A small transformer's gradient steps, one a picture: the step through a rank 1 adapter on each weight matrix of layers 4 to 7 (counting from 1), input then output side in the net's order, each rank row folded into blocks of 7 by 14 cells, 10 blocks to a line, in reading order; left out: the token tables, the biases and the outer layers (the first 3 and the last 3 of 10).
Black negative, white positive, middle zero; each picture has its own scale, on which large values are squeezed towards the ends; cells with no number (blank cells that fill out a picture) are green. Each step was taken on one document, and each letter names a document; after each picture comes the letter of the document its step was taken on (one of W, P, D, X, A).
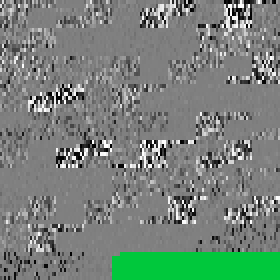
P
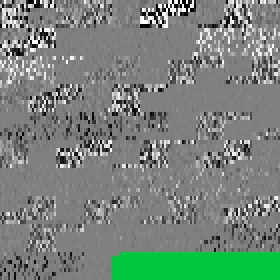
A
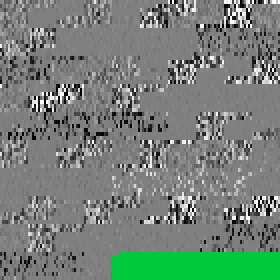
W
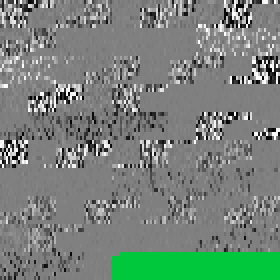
A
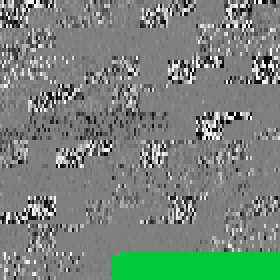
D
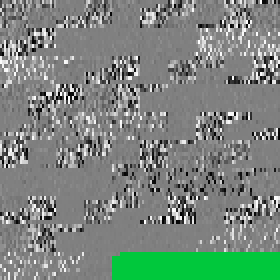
P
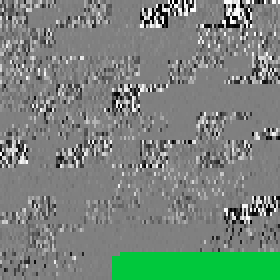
W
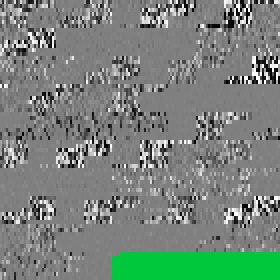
A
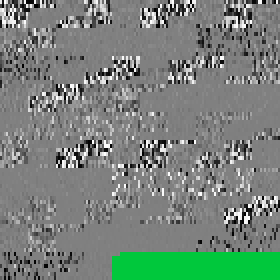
P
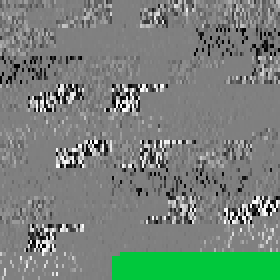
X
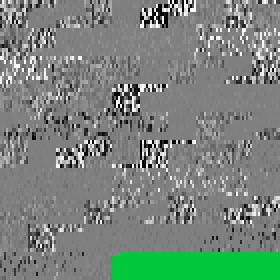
W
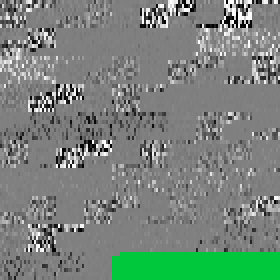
A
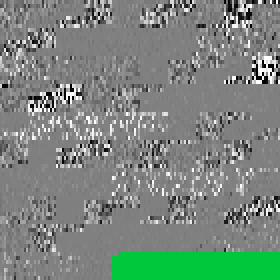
P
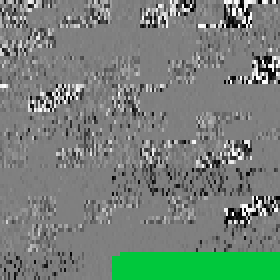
A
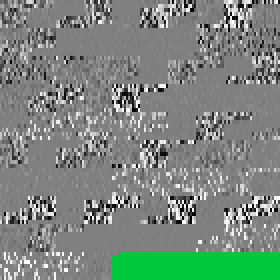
P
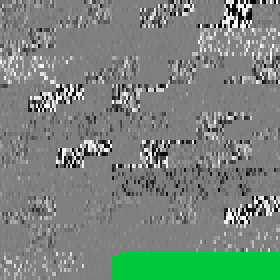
D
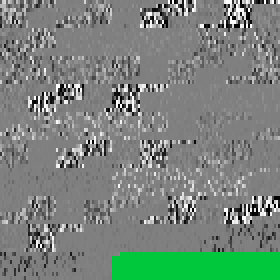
W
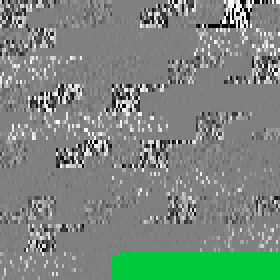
X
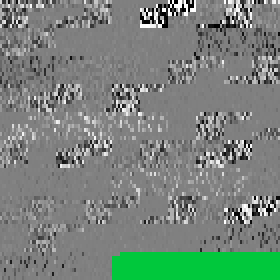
X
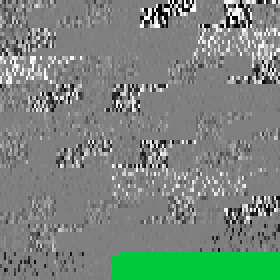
W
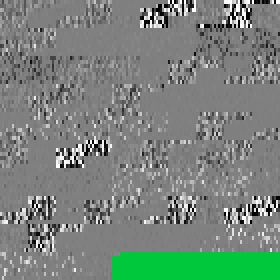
W
